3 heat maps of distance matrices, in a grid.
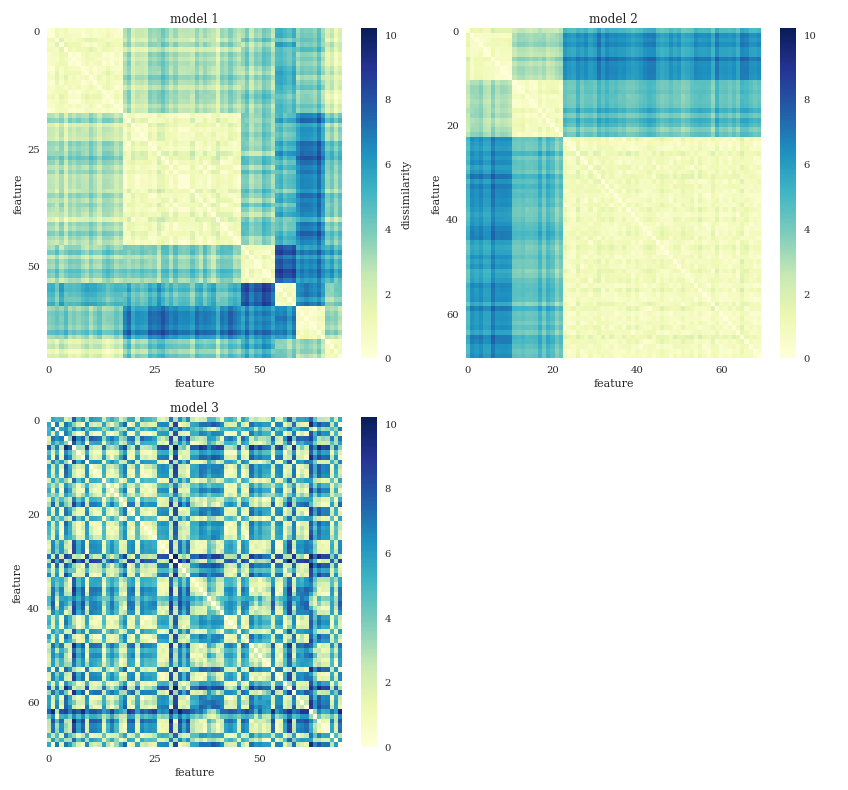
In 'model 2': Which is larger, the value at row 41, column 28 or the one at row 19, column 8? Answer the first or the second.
the second
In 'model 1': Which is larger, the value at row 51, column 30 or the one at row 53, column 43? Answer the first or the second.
the first
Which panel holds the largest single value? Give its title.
model 3
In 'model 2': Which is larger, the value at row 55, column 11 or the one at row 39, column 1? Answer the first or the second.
the second
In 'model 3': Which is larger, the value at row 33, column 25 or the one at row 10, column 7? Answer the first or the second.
the first
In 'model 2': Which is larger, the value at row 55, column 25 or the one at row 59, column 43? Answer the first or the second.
the first
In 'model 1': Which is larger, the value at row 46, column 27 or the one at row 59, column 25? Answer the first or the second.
the second
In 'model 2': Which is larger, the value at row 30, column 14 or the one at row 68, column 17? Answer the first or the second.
the second
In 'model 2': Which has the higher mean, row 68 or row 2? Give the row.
2
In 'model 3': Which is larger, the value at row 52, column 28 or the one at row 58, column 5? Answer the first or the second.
the first
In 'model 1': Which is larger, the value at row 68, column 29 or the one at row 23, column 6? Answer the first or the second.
the first
